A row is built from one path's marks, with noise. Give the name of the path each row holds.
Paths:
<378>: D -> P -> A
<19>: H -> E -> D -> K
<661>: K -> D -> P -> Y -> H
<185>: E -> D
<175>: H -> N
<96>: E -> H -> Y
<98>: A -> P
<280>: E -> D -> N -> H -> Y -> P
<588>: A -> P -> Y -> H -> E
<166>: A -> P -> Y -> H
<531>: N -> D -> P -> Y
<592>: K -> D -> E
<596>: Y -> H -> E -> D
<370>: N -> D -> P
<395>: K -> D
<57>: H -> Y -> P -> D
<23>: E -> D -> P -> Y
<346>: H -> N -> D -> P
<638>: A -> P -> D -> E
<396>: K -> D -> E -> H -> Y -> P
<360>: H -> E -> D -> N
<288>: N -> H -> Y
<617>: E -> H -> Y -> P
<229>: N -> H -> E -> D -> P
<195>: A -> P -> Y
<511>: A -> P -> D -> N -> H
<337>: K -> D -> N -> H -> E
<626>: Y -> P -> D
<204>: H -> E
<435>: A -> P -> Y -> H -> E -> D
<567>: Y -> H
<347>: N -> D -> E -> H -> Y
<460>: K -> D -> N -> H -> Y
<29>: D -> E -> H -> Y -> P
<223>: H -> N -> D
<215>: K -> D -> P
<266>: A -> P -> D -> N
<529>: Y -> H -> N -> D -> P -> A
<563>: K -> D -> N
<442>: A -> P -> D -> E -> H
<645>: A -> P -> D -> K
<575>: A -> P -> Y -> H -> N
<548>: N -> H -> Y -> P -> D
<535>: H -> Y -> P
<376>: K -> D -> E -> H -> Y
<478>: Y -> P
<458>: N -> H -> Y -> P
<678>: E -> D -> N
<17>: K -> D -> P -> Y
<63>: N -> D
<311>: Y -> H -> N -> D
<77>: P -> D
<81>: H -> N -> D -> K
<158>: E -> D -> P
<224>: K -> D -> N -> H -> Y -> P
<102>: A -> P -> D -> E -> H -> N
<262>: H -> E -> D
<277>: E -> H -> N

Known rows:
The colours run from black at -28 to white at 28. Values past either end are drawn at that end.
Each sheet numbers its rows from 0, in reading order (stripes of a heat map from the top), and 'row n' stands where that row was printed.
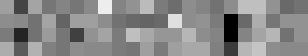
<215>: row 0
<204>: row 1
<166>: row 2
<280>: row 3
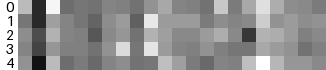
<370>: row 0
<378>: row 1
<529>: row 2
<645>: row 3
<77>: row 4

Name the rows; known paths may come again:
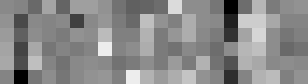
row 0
<204>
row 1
<57>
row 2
<396>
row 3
<215>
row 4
<229>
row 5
<195>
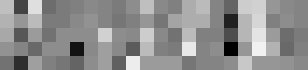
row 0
<531>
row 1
<347>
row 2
<17>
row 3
<567>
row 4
<378>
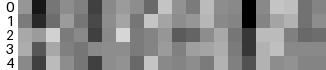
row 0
<535>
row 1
<166>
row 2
<81>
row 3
<280>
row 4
<511>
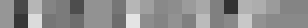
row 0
<529>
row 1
<266>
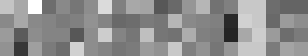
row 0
<563>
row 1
<262>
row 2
<661>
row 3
<158>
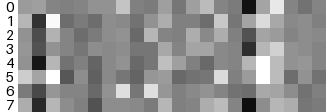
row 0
<376>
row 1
<370>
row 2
<102>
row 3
<29>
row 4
<77>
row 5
<63>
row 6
<645>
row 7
<458>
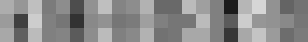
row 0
<460>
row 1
<346>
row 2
<224>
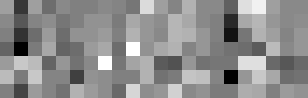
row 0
<626>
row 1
<435>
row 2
<588>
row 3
<98>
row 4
<395>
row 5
<288>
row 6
<638>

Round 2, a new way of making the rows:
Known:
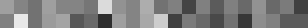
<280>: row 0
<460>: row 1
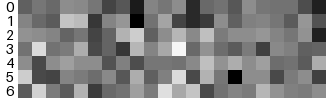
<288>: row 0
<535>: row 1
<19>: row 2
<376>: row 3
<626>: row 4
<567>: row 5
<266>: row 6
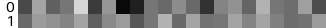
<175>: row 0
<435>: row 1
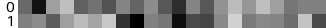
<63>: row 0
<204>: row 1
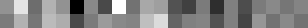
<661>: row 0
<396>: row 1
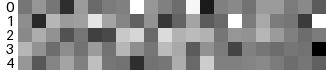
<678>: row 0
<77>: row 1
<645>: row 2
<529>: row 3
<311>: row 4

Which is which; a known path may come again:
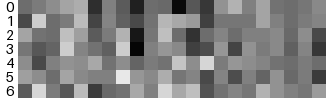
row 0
<57>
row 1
<575>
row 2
<346>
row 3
<458>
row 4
<596>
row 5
<280>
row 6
<266>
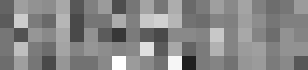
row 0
<435>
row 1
<102>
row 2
<262>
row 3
<638>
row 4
<678>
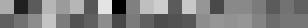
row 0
<478>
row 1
<548>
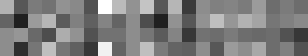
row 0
<158>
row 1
<63>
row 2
<96>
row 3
<370>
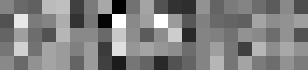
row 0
<535>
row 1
<563>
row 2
<277>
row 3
<592>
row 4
<223>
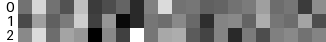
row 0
<195>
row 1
<175>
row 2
<661>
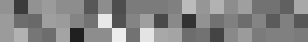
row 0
<626>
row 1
<617>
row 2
<442>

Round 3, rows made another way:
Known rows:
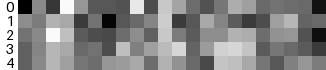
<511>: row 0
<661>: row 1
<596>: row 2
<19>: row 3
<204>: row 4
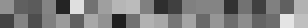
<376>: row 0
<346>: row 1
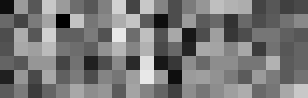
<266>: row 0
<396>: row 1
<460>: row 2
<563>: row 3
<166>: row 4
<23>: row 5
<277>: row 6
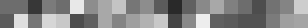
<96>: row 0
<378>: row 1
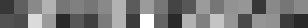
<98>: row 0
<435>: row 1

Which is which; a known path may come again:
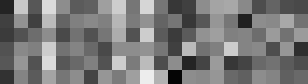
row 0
<678>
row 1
<288>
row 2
<195>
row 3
<626>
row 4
<460>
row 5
<23>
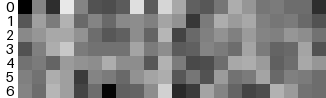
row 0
<511>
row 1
<185>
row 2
<567>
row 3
<478>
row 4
<63>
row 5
<395>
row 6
<661>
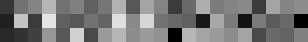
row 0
<98>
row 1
<280>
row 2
<442>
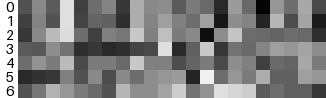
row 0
<458>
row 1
<548>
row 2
<337>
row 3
<575>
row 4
<535>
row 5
<102>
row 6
<19>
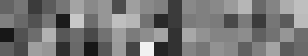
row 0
<277>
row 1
<376>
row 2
<638>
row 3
<166>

